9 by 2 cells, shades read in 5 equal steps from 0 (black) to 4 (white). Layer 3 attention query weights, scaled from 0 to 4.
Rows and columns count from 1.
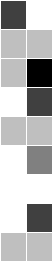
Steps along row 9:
same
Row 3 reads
3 0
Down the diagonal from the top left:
1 3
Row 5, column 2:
3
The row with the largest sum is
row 7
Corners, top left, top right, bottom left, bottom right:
1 4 3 3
